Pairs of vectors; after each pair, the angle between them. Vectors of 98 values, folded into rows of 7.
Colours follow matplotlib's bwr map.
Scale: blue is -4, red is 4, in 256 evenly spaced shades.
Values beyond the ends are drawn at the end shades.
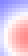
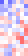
partly aligned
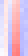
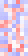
orthogonal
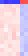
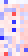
orthogonal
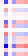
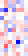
partly opposed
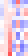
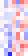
nearly opposite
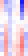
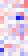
orthogonal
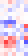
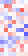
partly opposed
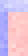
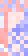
partly opposed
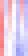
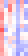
nearly parallel
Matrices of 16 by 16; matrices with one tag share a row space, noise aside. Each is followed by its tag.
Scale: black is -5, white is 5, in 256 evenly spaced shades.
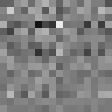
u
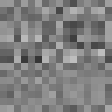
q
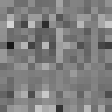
u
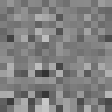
u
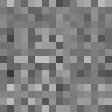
u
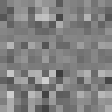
u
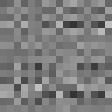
q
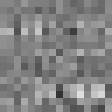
q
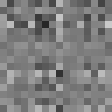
u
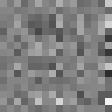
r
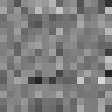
r
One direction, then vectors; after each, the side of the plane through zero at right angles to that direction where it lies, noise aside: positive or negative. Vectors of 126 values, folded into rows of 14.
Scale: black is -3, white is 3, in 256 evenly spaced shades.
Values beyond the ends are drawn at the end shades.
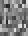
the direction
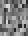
negative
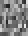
positive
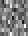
positive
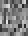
negative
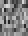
negative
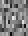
negative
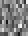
positive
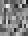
negative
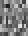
positive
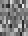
positive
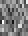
positive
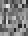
negative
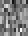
negative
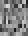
negative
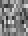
positive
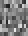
positive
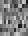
negative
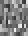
positive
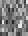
positive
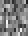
negative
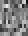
negative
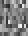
positive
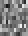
positive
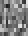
positive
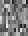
negative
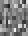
positive
